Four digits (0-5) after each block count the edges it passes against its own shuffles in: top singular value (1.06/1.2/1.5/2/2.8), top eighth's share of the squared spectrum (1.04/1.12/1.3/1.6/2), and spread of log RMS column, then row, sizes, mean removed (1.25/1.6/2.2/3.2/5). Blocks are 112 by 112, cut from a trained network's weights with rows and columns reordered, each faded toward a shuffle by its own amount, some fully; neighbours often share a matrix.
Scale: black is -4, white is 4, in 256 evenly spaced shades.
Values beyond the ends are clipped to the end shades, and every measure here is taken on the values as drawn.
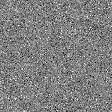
2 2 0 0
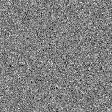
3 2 0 1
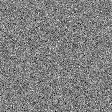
0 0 0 0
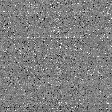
2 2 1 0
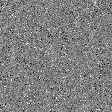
1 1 0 0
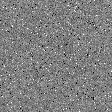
0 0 0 0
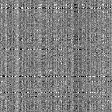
5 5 1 3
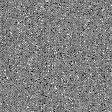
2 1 0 0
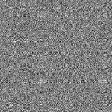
4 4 1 3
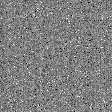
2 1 0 0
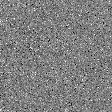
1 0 0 0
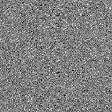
3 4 2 2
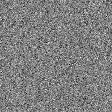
2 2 0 1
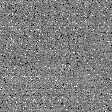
2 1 1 0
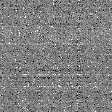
3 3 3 1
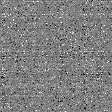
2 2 2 0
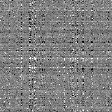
4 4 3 2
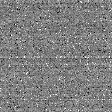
3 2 2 0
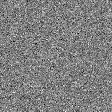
2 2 0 1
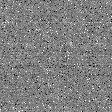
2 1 0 0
